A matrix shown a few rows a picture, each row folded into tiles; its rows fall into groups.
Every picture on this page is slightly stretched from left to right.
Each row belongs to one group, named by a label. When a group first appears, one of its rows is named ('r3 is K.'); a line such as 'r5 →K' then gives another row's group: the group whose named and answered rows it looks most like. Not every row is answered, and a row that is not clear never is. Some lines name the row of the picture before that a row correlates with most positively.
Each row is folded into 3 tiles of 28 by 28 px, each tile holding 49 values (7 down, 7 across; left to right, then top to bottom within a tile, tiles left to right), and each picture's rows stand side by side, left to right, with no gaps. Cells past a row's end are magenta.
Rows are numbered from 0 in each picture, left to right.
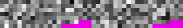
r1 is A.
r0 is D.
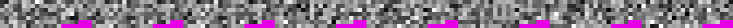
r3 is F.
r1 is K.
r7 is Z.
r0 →A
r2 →K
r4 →F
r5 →F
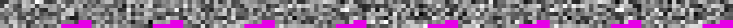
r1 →F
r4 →Z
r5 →K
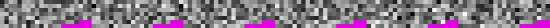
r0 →A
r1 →F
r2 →Z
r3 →Z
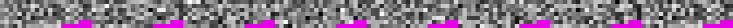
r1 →F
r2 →A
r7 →Z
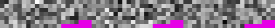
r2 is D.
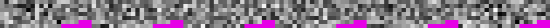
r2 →D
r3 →Z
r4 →Z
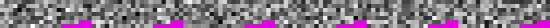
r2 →A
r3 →D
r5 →A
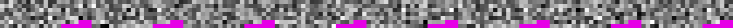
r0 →D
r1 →Z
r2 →D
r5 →Z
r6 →F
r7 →D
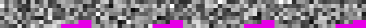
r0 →Z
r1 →A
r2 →A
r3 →A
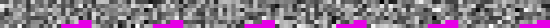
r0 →D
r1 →A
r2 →F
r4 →K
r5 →F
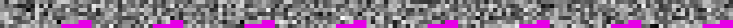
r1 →D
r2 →F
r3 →D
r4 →A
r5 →Z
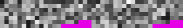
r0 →A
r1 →A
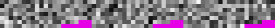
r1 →F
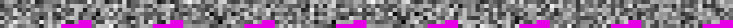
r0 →K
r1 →K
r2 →A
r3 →F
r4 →A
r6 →D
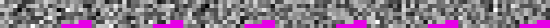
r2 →F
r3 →D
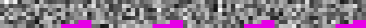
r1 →Z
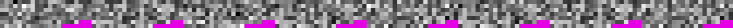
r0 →K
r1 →K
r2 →Z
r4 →D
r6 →K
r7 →D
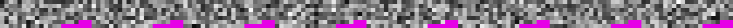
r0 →A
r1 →Z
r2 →Z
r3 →K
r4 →K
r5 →K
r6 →Z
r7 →A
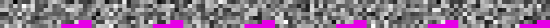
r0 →K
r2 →A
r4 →D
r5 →A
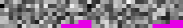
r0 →F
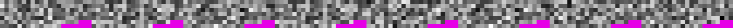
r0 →Z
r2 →F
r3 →K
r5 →F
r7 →D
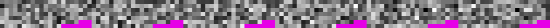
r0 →K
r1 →A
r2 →K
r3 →A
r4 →Z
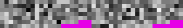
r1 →Z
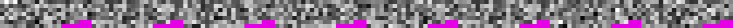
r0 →A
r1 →K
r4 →K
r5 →K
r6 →D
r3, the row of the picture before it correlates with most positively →1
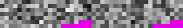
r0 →F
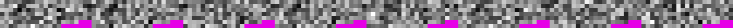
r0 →F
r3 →F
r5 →F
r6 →A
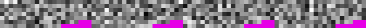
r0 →A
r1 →Z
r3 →D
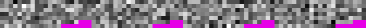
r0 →K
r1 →A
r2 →A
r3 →F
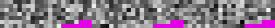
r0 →K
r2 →F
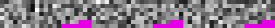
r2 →A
